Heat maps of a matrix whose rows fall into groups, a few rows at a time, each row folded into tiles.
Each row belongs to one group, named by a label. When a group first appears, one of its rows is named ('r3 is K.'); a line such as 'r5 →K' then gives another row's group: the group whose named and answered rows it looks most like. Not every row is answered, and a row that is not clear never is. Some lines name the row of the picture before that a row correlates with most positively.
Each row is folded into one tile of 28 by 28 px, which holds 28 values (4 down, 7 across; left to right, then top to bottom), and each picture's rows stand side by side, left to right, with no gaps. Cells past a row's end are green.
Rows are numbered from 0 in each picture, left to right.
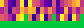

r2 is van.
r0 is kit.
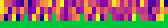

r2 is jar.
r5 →kit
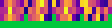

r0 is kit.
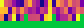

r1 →kit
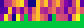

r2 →kit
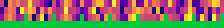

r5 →jar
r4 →kit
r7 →van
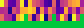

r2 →van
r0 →kit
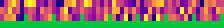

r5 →van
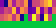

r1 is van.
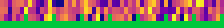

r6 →van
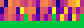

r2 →van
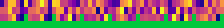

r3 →jar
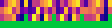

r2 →van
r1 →van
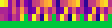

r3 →van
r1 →van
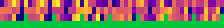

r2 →kit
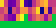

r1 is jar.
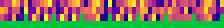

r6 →jar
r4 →van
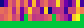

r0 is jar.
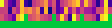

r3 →kit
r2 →van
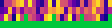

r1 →kit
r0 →van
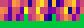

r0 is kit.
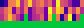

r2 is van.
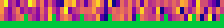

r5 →jar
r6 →jar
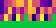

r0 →van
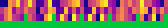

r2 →van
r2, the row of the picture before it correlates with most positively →0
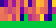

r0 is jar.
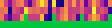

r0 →kit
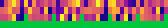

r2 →van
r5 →jar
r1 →jar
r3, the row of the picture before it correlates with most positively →1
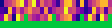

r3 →van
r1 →jar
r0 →van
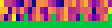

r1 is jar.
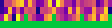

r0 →van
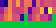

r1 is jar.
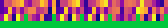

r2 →van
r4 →kit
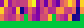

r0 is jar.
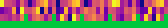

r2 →van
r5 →van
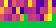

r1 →kit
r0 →jar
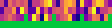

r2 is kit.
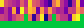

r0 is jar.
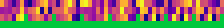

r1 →jar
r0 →kit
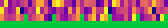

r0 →jar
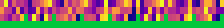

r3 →kit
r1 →van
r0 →jar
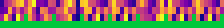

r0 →van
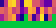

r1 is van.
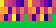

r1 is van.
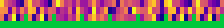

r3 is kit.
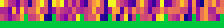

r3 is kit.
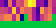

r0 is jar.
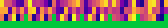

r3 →van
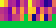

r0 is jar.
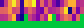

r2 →jar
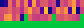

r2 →jar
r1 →jar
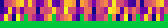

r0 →van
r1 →kit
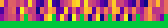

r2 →van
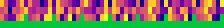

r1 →kit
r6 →jar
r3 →kit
